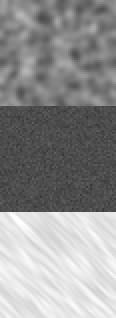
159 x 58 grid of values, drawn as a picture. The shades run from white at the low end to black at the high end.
The table splits into 3 rows of 1 panel. Panel 1,1: middling, blotchy. Panel 2,1: high, fine-grained, faint in contrast. Panel 3,1: very low, slanting down to the right, faint in contrast.
